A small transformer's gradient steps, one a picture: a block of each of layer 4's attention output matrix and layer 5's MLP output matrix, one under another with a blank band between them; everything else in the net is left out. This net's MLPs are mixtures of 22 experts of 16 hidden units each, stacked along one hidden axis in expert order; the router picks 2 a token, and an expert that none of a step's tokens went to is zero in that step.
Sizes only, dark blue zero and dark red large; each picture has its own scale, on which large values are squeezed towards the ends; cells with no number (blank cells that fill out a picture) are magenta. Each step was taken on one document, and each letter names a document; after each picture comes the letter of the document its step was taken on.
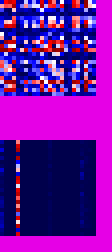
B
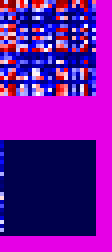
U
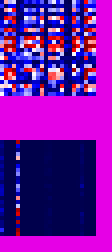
B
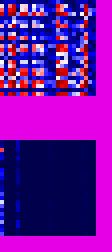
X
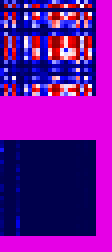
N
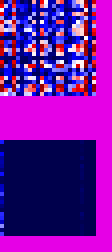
X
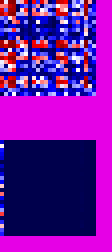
X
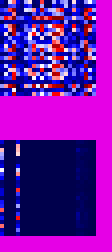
B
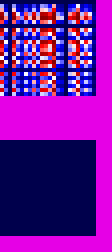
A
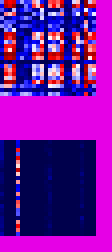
B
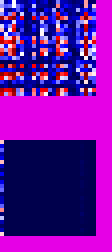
X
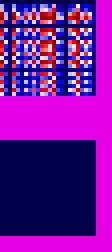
A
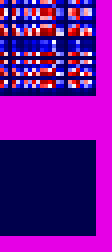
A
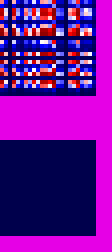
A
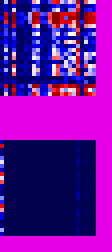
N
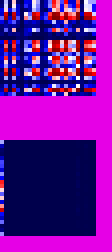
N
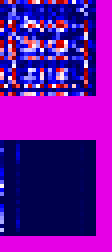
X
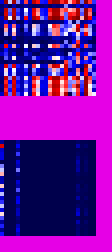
N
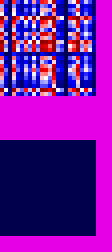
A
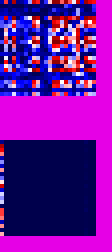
N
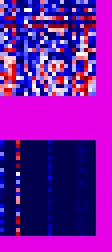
B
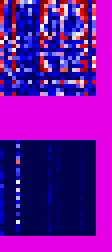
X
